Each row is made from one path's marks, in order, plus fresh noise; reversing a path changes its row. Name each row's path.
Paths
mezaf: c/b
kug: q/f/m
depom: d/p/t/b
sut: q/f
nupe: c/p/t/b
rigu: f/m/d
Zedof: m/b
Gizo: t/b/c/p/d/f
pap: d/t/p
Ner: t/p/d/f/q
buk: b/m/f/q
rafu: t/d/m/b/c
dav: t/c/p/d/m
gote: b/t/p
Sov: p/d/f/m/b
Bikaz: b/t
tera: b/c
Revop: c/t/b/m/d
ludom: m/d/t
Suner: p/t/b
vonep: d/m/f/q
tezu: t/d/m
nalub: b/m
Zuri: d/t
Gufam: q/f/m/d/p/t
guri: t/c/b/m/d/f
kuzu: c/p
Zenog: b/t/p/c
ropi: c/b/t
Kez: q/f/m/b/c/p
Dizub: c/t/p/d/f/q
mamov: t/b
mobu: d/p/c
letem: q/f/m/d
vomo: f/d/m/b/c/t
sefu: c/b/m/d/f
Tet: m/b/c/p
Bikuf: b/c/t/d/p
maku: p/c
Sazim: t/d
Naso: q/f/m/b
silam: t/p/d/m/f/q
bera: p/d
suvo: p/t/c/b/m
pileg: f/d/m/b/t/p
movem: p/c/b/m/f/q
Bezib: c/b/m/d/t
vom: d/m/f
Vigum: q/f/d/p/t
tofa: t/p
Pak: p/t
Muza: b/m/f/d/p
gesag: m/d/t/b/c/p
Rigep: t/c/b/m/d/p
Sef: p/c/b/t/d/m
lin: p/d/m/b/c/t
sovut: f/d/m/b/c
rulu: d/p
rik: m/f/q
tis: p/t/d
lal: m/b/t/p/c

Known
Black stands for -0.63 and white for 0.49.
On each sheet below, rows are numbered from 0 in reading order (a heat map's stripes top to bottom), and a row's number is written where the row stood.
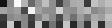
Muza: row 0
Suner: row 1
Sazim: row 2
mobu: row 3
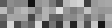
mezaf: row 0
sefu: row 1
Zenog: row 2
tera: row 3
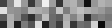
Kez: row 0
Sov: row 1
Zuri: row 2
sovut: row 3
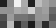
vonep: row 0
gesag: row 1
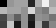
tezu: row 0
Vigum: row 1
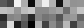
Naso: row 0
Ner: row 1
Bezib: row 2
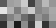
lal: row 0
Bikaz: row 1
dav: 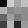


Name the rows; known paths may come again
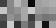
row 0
Bikaz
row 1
rafu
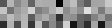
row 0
kuzu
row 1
nupe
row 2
guri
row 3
lal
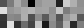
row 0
mamov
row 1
tezu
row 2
lin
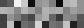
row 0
letem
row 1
sefu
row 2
vomo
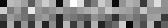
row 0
Rigep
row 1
tis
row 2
silam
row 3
rik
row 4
sovut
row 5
movem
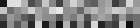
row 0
Dizub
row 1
sut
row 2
gote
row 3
Zedof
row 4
kug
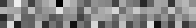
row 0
Sov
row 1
Revop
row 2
Sef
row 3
mezaf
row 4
ropi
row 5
nalub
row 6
Zuri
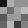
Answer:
Bezib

